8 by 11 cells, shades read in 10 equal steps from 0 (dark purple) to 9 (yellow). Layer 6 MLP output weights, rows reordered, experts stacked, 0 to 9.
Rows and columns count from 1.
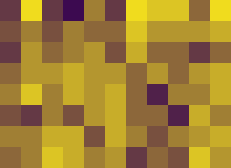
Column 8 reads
8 6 4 6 1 4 3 4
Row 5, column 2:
8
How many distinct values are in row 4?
3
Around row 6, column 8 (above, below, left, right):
1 3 4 1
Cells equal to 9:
3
